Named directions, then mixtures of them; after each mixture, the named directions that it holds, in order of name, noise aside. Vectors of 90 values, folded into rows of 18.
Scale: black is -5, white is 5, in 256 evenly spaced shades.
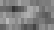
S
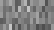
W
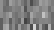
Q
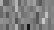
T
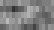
S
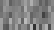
Q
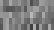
Q, S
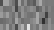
T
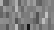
T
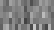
Q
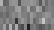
T, W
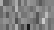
T
